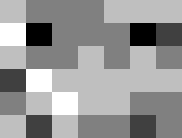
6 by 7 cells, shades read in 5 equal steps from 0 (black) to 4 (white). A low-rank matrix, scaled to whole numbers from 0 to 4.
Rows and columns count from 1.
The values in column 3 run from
2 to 4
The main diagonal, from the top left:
3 0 2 3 3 1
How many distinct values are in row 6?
3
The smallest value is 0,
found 2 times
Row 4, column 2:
4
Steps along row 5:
up up down same down same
